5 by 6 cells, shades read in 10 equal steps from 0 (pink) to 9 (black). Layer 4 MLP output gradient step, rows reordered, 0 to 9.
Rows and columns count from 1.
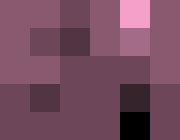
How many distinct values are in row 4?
3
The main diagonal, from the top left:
4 5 5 5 9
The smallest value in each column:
4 4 5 4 0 4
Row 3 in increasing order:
4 4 4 5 5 5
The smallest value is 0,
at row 1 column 5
